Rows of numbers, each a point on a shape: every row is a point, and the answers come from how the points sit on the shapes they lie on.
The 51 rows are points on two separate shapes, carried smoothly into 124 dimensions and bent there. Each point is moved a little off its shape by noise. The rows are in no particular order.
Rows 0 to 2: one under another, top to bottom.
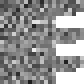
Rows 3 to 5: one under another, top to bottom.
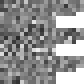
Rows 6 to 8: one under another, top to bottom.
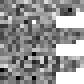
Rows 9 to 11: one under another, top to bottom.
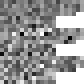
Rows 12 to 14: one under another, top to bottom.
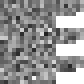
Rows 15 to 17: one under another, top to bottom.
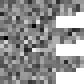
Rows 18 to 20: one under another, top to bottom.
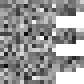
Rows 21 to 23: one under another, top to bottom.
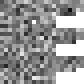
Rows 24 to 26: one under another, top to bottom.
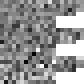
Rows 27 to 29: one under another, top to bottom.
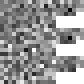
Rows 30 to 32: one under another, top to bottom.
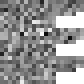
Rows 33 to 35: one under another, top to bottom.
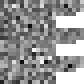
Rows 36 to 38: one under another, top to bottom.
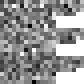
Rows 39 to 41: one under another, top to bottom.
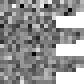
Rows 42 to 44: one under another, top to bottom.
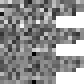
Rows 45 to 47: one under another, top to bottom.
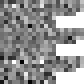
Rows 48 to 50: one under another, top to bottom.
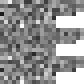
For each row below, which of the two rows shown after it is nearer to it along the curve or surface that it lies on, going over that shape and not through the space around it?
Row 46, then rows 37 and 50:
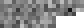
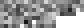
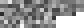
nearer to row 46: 50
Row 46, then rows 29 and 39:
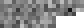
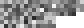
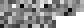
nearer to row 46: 39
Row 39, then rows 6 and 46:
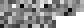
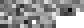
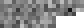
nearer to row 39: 46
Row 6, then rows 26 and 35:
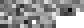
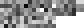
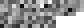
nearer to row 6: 26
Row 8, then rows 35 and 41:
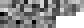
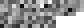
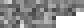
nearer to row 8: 35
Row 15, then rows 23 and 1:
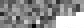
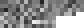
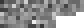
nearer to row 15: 1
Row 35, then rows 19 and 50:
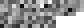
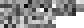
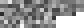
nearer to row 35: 50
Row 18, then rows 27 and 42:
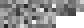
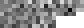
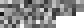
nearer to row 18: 42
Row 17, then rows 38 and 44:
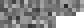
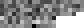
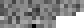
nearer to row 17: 44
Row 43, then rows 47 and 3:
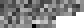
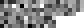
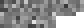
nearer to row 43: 3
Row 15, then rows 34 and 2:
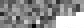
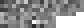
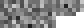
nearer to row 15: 2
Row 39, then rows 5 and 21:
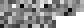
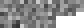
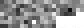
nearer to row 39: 5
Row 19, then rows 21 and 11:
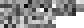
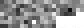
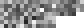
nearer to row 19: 11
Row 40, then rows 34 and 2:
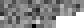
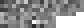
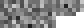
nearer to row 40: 2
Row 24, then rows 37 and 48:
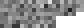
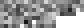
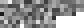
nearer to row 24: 48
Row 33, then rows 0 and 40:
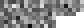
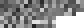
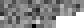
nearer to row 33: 40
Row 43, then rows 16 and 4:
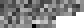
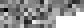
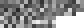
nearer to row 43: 4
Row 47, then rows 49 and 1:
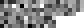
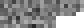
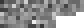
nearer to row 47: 49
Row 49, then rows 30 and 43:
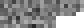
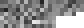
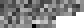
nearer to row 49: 43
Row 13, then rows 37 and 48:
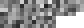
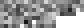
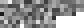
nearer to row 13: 48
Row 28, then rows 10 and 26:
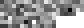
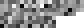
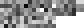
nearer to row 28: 26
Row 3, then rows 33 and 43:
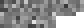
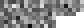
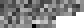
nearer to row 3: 33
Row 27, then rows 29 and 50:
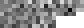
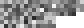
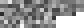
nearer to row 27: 50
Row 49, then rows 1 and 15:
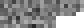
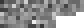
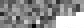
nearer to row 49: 15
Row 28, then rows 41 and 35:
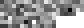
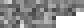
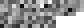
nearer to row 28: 41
